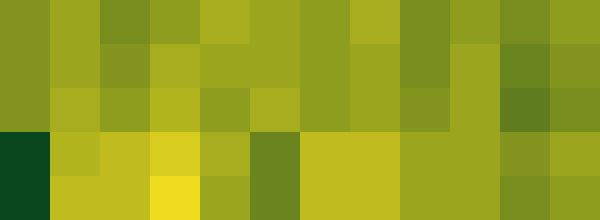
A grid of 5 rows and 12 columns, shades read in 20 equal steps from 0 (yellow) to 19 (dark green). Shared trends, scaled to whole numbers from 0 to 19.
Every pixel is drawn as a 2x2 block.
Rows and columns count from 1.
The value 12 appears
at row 3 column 11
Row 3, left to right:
9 6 8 5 8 6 8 7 9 7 12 10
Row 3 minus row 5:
-10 2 4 5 1 -5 4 3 2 0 2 2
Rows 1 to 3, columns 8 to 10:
6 10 8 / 7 10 7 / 7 9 7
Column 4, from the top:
8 6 5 2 0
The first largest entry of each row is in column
3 11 11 1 1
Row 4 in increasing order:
2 4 4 4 5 6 7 7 7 9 11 19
